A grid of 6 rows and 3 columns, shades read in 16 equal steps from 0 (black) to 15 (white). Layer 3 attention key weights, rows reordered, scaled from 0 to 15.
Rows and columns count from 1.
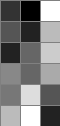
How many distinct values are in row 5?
3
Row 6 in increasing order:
2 11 15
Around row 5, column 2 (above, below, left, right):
6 15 7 5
